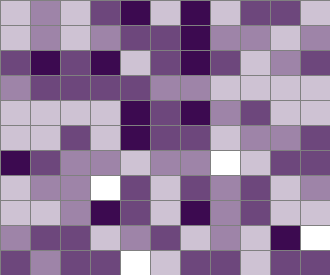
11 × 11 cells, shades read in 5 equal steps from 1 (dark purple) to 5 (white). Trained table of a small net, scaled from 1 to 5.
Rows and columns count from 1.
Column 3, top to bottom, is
4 4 2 2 4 2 3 3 3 2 2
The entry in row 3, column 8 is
2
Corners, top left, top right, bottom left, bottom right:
4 4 2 2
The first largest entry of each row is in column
1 1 5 8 1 1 8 4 1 11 5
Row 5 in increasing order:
1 1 2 2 3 4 4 4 4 4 4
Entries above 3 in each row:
5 3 2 4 6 4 3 4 5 4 3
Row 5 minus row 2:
0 1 0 1 -1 0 0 0 -1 0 1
